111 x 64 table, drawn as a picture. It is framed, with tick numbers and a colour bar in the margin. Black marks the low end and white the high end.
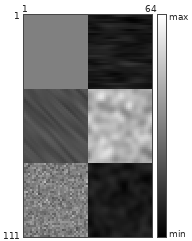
The table splits into 3 rows of 2 panels. Panel 1,1: middling, flat. Panel 1,2: very low, streaked across, faint in contrast. Panel 2,1: low, slanting down to the right, faint in contrast. Panel 2,2: high, blotchy. Panel 3,1: middling, fine-grained. Panel 3,2: very low, blotchy, faint in contrast.
